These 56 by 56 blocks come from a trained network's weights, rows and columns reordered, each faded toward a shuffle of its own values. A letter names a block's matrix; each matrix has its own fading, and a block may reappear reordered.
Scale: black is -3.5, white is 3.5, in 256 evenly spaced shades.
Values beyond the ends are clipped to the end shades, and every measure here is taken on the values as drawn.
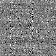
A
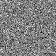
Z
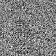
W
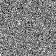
Z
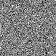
Z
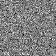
Z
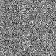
W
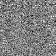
W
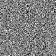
W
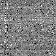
A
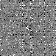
A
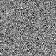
W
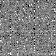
A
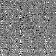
A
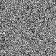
W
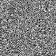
W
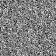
Z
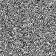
Z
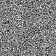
Z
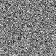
Z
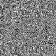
W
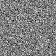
Z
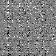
A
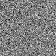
W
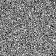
Z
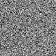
W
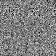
W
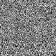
W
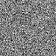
W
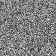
Z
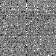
A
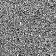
Z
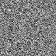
W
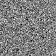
Z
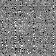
A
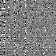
A
